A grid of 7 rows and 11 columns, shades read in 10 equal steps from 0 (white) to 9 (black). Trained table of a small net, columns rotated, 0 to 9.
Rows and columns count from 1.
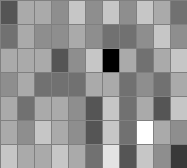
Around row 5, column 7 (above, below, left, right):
3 2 6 5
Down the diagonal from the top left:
6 3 3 5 4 6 1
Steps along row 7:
up same down up up down up down up up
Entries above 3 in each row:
5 8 4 7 5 5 4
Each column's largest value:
6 5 5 6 5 6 9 6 5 6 7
